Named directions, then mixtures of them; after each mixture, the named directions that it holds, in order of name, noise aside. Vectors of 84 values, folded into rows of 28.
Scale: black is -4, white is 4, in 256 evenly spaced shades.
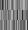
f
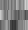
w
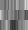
w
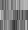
f, w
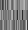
f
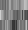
f, w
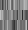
f, w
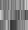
w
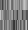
f, w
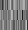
f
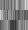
w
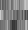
f, w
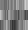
w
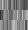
f, w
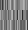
f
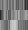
w
